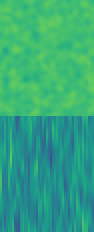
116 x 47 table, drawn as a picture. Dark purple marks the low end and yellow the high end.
It is made of 2 by 1 panels. Panel 1,1: high, blotchy, faint in contrast. Panel 2,1: middling, streaked downward.
